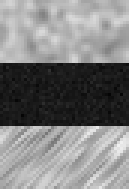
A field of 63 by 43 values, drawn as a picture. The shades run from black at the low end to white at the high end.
The table splits into 3 rows of 1 panel. Panel 1,1: high, blotchy. Panel 2,1: very low, fine-grained, faint in contrast. Panel 3,1: high, slanting up to the right.
